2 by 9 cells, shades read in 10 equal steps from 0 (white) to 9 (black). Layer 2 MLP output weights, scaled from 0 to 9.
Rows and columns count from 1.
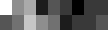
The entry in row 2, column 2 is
5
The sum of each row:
51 50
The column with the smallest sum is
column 3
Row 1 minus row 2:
-6 -1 1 4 1 -1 2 0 1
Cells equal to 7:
5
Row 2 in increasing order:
2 4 5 5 6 6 7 7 8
